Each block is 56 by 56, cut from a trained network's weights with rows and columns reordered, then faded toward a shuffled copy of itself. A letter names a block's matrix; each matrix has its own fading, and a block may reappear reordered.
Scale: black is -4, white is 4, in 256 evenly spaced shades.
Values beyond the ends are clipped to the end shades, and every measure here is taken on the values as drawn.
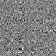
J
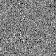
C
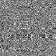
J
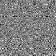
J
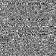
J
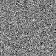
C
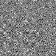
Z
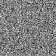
C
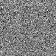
C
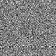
Z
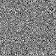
J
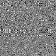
J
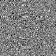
Z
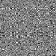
J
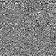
J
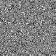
Z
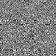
J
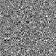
J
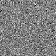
Z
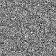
C
